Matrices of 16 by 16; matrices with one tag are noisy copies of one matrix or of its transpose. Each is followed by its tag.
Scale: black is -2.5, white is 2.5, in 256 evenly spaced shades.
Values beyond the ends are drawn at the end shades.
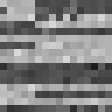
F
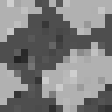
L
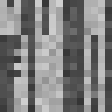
F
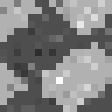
L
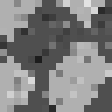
L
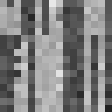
F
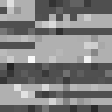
F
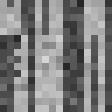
F
